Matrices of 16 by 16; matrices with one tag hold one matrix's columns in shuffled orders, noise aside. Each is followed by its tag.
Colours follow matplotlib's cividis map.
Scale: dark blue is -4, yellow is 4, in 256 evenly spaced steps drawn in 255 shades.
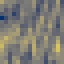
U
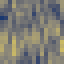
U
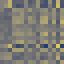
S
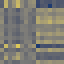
S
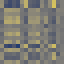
S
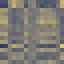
S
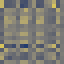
S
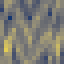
U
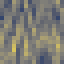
U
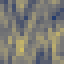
U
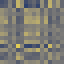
S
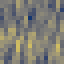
U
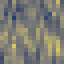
U
